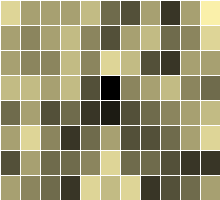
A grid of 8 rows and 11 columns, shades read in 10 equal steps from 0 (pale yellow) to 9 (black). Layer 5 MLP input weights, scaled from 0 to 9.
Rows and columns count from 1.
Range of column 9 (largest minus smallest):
5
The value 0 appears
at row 1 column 11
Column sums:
26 24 33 33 33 35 33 37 42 32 22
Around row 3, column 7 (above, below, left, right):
3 4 1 6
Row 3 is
3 4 4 2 4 1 2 6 7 3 3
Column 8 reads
3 2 6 3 5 6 5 7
